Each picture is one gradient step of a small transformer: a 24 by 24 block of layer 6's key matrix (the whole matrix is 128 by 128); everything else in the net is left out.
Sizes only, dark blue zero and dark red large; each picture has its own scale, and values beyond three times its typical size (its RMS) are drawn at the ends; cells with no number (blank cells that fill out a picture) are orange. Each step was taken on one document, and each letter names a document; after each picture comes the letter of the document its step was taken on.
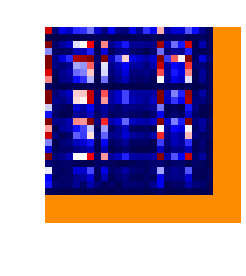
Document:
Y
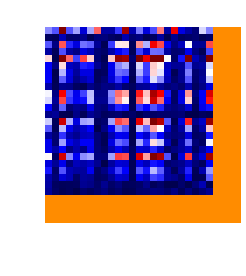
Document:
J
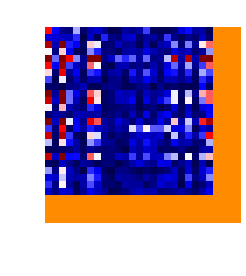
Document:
Y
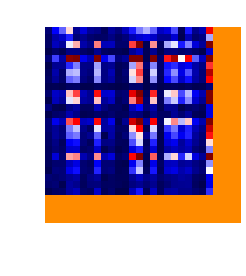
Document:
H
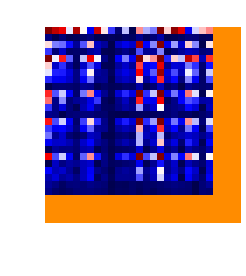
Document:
J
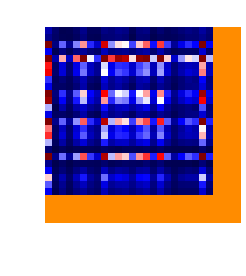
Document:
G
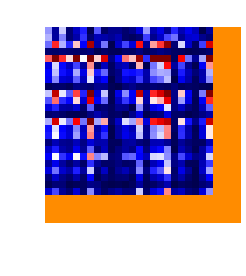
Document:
H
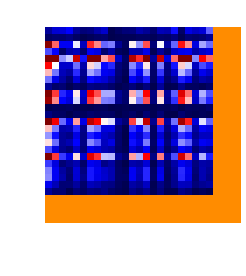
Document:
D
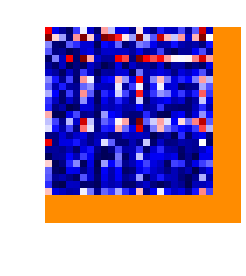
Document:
G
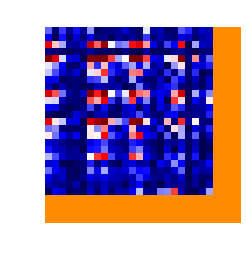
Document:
H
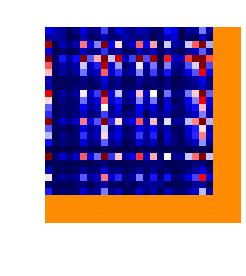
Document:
G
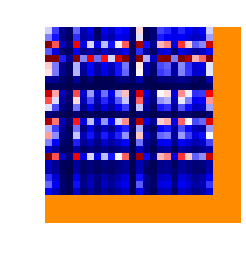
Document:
G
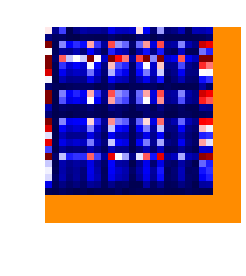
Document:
D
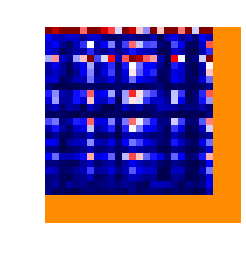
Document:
D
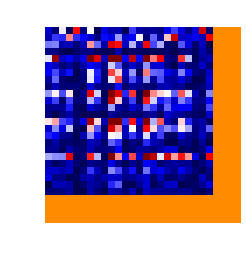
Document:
Y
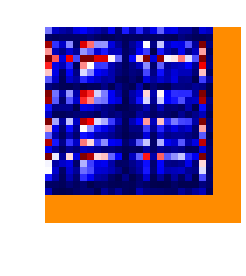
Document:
D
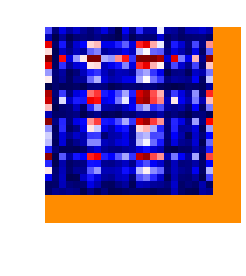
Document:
J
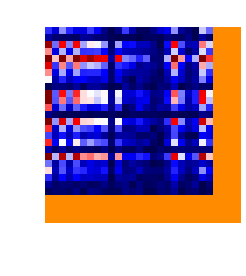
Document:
J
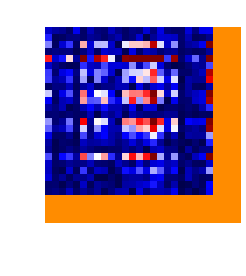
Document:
Y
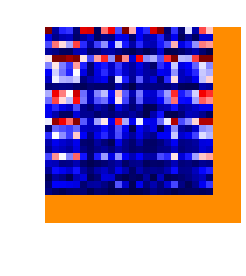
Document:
Y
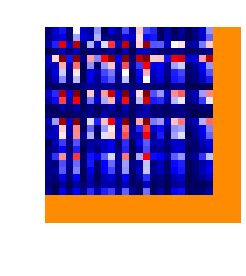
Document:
H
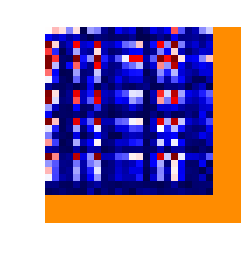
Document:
J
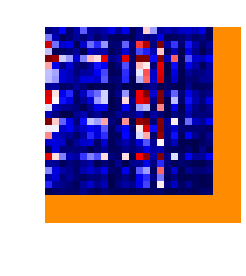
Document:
Y
